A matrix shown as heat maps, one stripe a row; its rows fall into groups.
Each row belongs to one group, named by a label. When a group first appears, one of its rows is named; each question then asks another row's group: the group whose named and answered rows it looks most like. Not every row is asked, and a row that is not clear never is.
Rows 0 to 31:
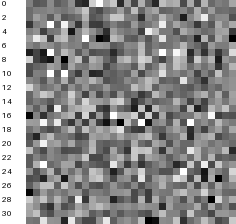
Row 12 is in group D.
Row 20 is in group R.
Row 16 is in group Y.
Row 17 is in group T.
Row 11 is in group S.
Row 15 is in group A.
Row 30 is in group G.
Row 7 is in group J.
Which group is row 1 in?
Y
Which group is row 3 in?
J
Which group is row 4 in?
S
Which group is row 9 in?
J
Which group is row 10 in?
J
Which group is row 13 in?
R
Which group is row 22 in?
Y
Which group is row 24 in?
S
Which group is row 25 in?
J
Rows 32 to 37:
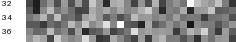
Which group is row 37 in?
A
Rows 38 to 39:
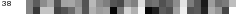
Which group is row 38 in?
S
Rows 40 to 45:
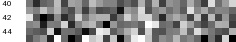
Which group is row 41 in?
T
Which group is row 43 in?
S
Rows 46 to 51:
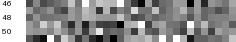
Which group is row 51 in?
J
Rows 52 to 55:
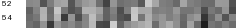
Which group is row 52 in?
S
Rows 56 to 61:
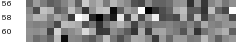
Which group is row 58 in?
Y
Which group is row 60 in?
A
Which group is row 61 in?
D
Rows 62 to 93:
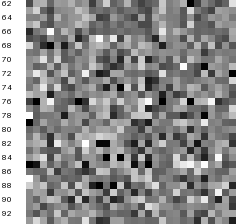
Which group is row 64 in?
A
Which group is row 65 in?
G
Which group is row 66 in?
J
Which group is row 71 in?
S
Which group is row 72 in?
A
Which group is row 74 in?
T
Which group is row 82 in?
A
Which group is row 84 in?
T
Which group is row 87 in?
D
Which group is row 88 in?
Y
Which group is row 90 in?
T
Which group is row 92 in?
A
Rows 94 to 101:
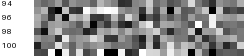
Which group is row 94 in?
S
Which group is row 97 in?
T
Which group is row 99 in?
A
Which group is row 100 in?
J
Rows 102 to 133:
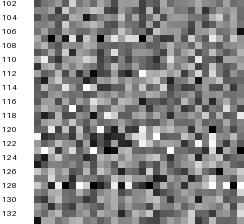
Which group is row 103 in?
A
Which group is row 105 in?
A
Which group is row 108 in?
G
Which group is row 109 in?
D
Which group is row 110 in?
G
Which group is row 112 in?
T
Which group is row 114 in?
Y
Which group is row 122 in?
T
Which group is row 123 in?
A
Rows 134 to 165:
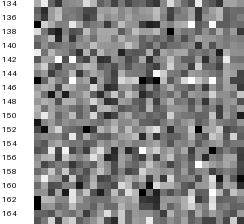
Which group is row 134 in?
G
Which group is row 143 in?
G
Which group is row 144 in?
S
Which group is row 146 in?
A
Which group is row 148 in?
A
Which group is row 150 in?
A
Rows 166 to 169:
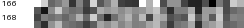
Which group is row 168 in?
Y
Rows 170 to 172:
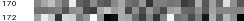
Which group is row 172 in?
A
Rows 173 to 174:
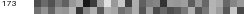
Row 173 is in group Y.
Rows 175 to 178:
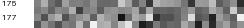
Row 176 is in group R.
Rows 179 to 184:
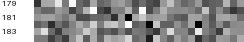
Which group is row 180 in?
Y
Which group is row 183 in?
G
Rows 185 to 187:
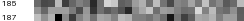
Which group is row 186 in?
T
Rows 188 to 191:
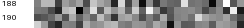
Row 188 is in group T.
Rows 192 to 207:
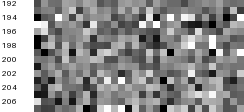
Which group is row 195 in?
D
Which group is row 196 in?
G
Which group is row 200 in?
A
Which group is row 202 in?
S
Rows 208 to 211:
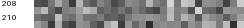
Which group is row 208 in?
J
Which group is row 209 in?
G
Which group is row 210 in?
J
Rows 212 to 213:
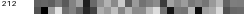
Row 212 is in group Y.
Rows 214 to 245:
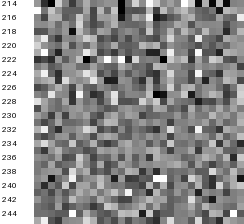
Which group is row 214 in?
J
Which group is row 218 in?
J
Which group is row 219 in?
G
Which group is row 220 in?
D
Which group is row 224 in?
G
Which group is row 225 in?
A
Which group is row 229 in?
Y
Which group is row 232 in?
G
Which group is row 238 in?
R
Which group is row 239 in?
S
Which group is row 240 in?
A
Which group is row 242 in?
S
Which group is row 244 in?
R
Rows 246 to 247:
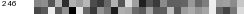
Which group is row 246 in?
R
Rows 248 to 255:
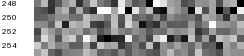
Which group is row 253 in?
Y
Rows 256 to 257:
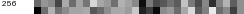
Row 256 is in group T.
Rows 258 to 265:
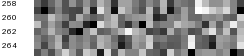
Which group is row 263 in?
S
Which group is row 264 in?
S
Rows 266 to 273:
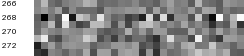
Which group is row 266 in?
G
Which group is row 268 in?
A
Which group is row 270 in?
Y
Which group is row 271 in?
G
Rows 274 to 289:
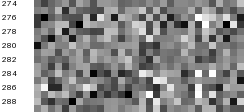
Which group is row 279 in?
J
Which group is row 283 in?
R
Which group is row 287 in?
T
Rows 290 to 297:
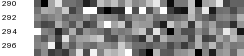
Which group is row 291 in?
Y
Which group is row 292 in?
S
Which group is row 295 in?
A
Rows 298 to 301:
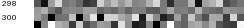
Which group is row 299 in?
G
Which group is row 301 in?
J
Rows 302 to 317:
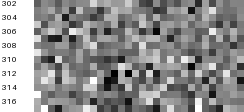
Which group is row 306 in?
R
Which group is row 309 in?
D
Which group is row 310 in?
J
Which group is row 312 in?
T
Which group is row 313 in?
A
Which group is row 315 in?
D
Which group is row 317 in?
G
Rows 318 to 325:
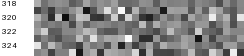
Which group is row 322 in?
G
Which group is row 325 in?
R
